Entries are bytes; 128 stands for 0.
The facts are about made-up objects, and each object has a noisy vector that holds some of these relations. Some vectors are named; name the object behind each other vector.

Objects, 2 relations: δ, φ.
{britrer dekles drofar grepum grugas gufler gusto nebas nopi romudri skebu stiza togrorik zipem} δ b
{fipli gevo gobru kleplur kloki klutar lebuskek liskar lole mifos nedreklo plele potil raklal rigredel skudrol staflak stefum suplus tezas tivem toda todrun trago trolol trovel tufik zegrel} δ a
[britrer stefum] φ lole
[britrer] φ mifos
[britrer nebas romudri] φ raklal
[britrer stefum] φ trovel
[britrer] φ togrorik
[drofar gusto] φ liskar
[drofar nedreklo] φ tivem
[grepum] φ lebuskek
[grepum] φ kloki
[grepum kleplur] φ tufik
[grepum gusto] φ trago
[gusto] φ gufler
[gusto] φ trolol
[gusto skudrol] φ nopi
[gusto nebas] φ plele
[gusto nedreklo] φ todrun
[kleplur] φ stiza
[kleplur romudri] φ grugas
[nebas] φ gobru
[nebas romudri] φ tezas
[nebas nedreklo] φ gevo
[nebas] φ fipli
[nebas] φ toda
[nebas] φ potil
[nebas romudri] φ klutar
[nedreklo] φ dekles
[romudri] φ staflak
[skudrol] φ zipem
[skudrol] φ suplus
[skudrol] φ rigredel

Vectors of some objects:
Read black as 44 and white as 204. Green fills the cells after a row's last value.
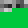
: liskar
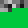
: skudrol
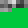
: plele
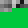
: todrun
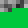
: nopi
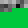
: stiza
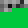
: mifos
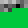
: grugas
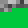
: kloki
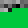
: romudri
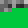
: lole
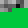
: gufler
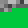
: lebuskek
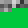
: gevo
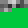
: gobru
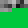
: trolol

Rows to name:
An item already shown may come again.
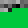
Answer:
romudri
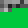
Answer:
raklal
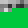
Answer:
tivem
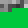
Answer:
togrorik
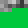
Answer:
trago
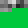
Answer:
plele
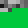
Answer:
nebas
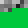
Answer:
dekles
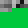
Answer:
todrun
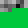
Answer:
gufler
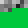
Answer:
dekles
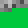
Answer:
grepum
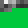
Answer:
kleplur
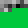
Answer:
staflak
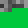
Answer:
britrer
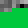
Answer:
stefum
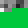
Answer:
gusto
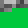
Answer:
tufik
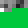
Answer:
gusto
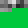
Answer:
plele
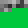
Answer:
zegrel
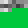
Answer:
drofar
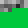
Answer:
skebu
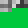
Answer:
nedreklo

